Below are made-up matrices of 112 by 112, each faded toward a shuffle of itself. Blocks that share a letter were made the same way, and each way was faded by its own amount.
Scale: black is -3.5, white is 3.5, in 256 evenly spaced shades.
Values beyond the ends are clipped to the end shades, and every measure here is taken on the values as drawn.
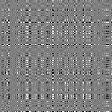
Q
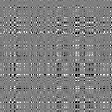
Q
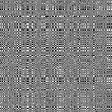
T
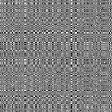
T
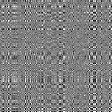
T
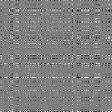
Q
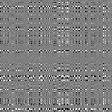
Q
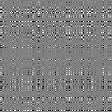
Q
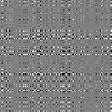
Q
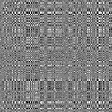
T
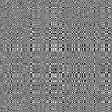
T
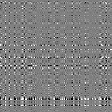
Q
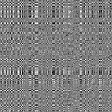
T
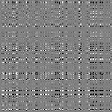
Q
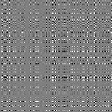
Q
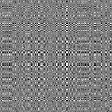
T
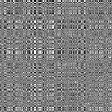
T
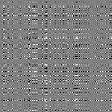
Q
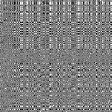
T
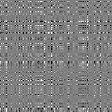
Q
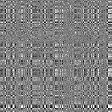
T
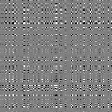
Q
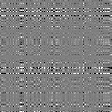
Q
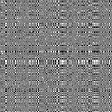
T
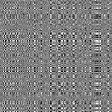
T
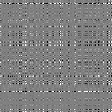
Q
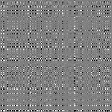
Q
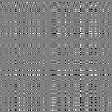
Q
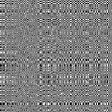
T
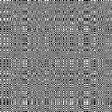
T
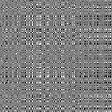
T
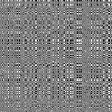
T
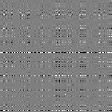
Q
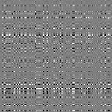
Q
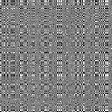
T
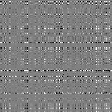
Q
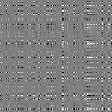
Q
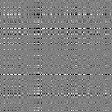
Q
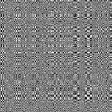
T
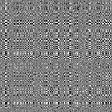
T
